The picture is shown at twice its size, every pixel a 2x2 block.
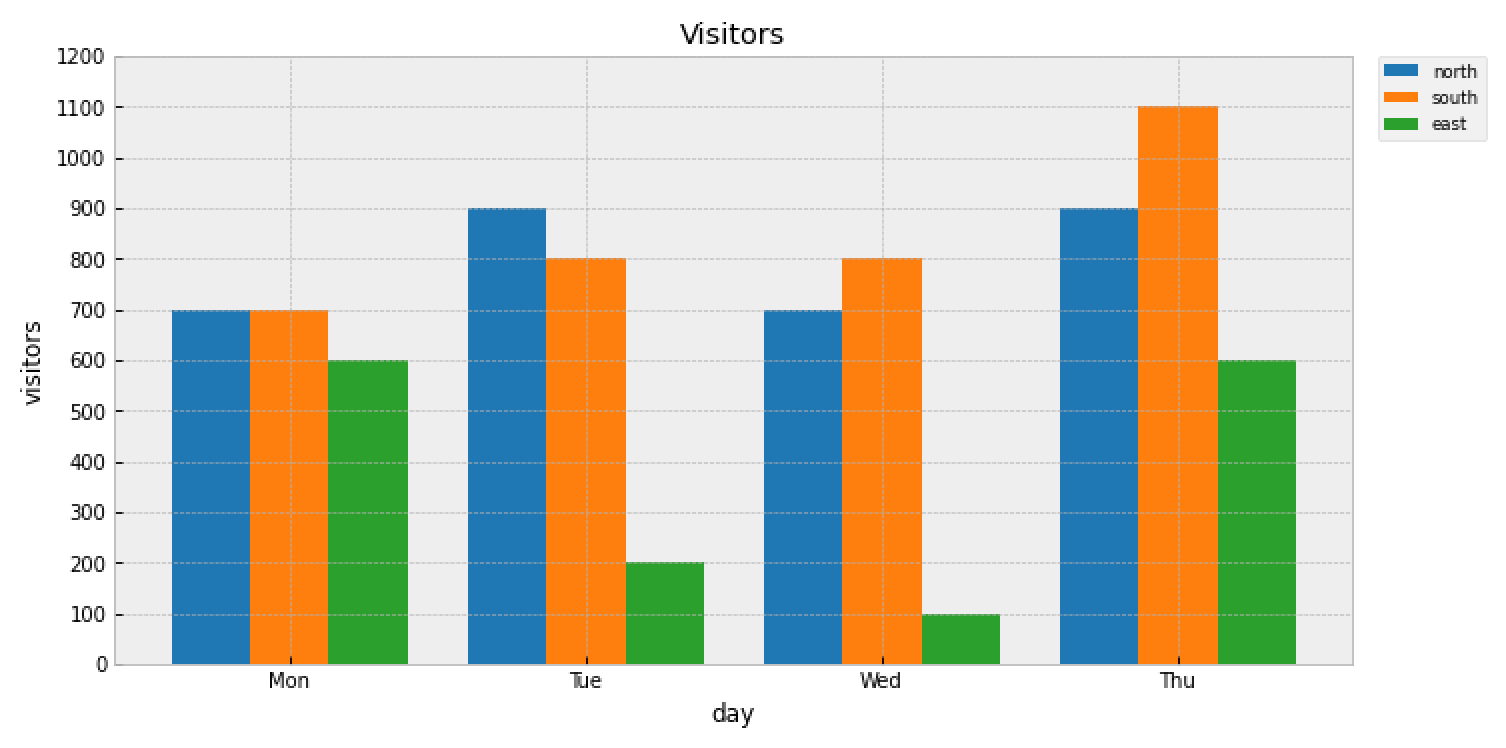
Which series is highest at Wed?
south
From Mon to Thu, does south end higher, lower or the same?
higher
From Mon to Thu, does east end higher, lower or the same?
the same
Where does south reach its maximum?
Thu
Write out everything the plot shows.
Title: Visitors
x-axis: day, ticks Mon Tue Wed Thu
y-axis: visitors, ticks 0 100 200 300 400 500 600 700 800 900 1000 1100 1200
Legend: north, south, east
Values:
north: 700 900 700 900
south: 700 800 800 1100
east: 600 200 100 600
